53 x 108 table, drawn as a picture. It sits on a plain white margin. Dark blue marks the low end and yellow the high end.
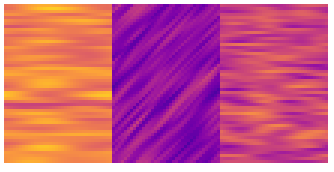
The table splits into one row of 3 panels. Panel 1,1: high, streaked across. Panel 1,2: low, slanting up to the right. Panel 1,3: middling, streaked across.
